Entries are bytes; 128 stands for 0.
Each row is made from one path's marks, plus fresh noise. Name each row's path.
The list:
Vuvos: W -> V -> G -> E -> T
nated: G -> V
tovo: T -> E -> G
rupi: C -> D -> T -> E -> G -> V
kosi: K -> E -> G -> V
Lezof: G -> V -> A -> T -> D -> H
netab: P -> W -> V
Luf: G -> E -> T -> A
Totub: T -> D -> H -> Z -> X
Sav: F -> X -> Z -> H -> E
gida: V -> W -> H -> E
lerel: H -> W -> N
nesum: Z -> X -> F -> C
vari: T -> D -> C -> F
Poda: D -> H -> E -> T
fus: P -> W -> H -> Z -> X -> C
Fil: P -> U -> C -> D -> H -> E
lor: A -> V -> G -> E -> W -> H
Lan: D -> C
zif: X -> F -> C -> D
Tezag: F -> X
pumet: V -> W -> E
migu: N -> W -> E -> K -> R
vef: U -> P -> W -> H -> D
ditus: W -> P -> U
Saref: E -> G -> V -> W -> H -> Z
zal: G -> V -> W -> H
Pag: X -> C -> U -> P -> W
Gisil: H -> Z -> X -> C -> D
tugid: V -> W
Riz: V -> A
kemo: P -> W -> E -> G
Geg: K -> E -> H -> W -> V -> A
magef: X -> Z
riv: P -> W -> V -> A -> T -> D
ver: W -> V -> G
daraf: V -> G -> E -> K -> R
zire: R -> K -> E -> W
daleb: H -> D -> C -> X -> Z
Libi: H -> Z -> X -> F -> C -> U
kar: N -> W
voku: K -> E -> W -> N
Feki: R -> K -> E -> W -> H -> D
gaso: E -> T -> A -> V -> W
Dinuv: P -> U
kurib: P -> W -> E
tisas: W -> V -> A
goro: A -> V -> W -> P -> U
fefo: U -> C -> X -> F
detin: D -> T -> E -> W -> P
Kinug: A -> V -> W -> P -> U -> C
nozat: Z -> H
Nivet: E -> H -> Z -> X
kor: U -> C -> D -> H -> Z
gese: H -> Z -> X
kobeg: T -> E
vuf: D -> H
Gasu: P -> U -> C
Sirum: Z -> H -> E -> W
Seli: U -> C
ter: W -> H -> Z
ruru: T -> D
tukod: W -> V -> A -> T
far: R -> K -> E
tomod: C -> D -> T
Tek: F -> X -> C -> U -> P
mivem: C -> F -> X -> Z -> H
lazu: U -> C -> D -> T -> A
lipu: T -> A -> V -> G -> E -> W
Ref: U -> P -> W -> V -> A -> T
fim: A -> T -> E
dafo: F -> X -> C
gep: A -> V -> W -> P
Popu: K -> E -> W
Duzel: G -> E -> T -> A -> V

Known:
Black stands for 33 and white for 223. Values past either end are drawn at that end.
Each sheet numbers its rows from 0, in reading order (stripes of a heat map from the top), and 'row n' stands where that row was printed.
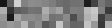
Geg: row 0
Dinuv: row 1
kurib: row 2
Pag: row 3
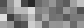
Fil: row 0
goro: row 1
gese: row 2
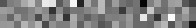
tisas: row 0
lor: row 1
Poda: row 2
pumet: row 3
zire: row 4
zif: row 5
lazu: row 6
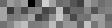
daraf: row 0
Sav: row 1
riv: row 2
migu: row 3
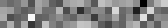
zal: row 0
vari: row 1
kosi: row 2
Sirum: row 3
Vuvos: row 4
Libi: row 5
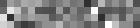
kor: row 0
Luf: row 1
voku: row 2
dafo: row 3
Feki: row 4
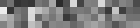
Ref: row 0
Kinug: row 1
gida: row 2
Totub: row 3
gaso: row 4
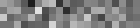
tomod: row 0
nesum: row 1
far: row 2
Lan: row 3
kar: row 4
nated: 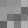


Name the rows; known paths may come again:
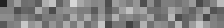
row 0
Tezag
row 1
gese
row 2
Riz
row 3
ruru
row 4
Gasu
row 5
kar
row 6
zal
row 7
ter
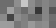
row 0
nozat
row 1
Popu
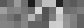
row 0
tugid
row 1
nesum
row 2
ditus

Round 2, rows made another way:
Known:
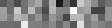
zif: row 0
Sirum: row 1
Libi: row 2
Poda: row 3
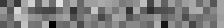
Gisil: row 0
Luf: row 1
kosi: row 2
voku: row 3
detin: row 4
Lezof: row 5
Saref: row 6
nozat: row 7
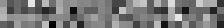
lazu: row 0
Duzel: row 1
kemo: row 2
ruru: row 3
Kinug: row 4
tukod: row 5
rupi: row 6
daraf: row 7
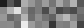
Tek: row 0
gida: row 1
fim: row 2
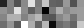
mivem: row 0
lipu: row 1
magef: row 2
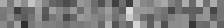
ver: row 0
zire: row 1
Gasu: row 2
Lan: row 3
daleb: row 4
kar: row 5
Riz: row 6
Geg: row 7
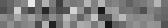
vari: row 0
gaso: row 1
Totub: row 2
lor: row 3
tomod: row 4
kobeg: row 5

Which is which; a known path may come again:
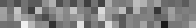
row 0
zif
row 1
goro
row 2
dafo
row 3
daleb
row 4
lerel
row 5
pumet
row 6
Seli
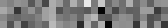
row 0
kurib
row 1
gese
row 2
nated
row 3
lipu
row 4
Riz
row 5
netab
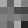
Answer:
tisas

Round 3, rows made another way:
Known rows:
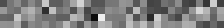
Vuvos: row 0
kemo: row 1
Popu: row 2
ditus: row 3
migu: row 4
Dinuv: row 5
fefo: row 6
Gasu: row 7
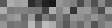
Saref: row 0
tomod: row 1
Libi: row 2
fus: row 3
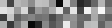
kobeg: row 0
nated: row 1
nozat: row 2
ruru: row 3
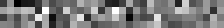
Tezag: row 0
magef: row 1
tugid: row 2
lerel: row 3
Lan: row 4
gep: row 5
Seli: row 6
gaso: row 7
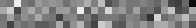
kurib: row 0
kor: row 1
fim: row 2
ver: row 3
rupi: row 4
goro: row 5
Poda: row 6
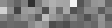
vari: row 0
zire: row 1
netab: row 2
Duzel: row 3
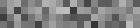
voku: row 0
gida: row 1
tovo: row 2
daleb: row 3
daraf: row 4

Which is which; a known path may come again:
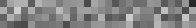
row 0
ter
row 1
Saref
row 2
Fil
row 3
lor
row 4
Vuvos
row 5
migu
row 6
Ref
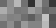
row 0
vef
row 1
detin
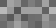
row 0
Lezof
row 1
Kinug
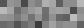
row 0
Gisil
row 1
gida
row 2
lipu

